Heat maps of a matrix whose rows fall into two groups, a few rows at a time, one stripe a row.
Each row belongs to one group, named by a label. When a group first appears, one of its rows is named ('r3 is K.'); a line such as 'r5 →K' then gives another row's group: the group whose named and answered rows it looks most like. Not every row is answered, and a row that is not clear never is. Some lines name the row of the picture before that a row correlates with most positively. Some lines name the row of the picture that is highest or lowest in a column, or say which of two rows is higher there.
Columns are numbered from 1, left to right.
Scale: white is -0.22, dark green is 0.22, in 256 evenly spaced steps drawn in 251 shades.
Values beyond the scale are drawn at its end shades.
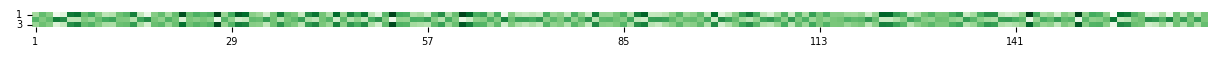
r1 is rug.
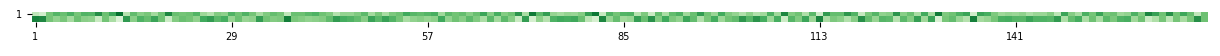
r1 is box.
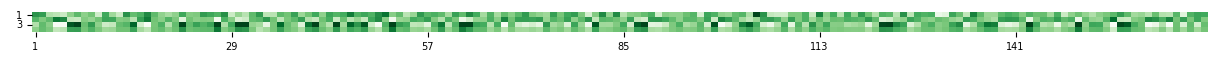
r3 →rug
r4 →rug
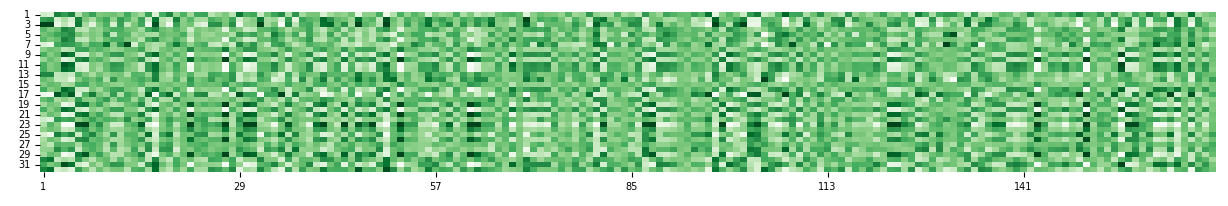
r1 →box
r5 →box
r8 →rug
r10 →rug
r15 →rug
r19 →rug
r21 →rug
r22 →box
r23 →rug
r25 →box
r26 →rug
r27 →box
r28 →box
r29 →rug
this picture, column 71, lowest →23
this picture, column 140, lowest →23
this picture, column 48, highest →23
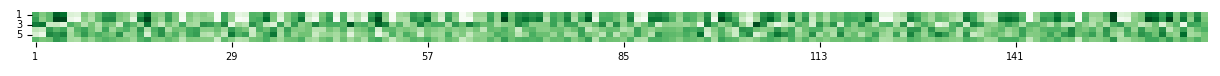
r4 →box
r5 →box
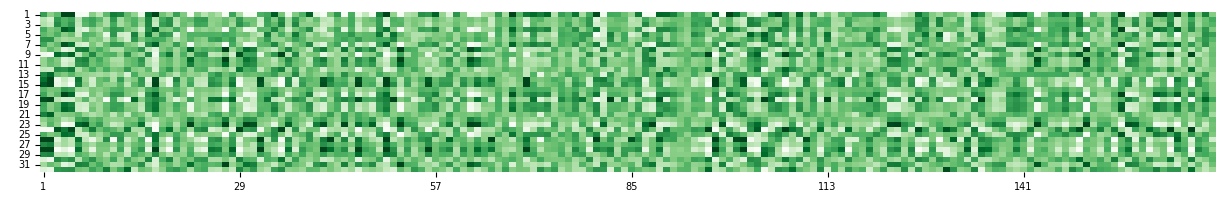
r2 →box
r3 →box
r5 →box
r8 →rug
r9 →box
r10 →rug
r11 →rug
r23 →rug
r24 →box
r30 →box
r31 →rug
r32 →box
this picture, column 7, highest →23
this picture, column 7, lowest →1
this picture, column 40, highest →23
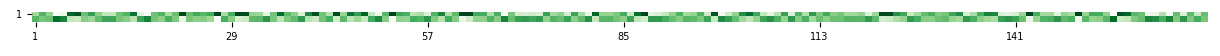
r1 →rug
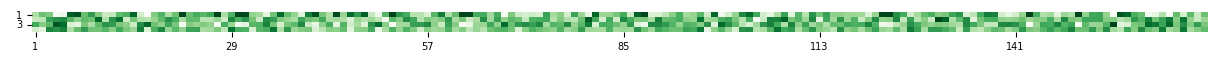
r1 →rug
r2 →box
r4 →box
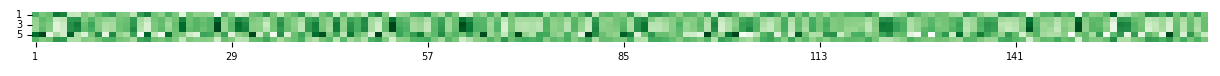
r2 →rug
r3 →rug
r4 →rug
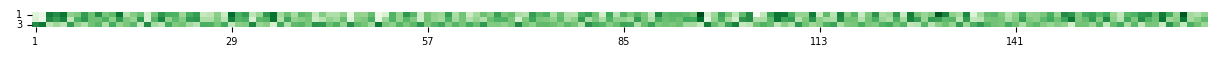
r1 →box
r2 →box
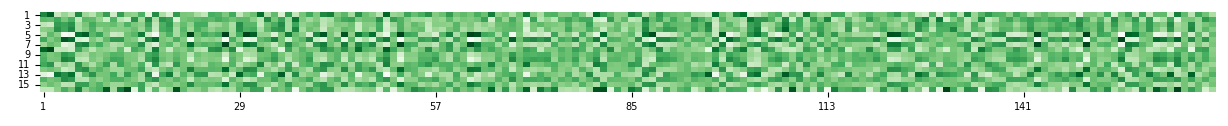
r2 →box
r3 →box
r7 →rug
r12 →rug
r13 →box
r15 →rug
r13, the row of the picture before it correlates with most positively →2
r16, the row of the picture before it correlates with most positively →1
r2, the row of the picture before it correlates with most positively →2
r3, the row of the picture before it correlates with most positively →2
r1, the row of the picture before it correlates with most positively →3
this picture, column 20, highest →16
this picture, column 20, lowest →2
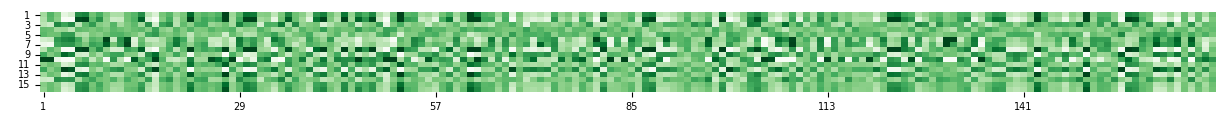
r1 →rug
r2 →rug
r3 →box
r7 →box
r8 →rug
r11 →rug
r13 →rug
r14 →box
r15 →rug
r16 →rug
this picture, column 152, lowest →10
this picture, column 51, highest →10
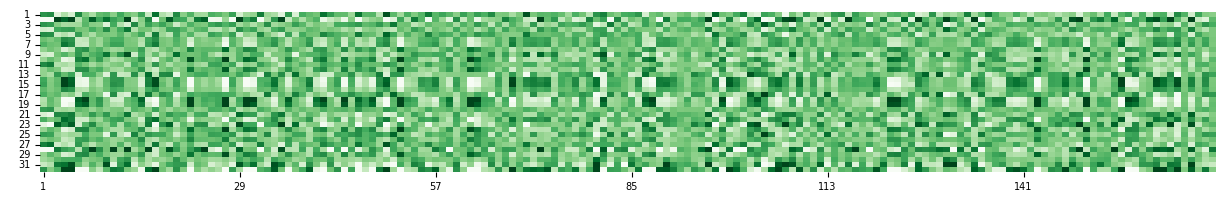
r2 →box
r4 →box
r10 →rug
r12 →rug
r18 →rug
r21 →box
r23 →box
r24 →rug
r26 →rug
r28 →box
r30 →box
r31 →box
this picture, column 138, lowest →32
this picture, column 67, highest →2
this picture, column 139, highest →32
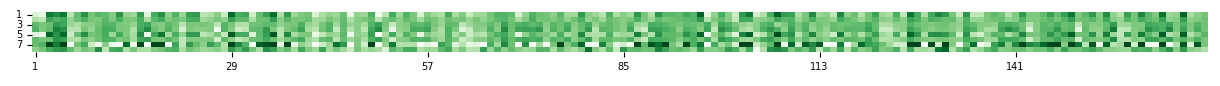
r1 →box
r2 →box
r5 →box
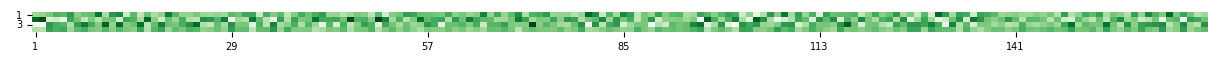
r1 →box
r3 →box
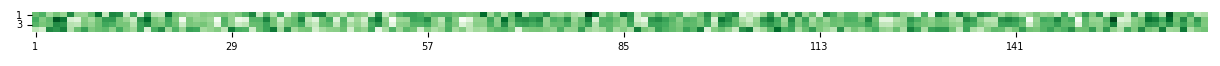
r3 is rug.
